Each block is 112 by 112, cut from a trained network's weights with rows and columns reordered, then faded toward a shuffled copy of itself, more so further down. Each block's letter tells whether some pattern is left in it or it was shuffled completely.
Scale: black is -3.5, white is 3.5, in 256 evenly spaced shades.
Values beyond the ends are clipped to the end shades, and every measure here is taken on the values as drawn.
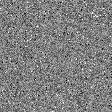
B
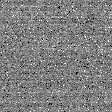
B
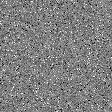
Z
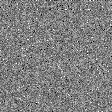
B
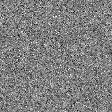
B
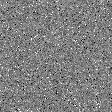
Z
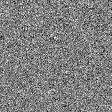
B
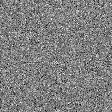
B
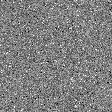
Z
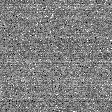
B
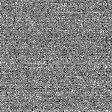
B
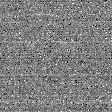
B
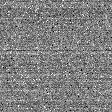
B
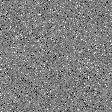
Z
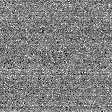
B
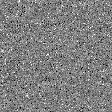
B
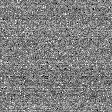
B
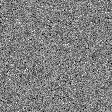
Z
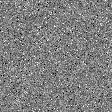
Z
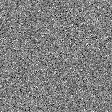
B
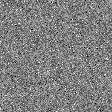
Z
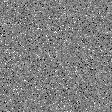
Z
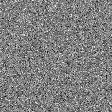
B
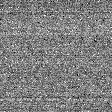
B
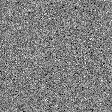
B
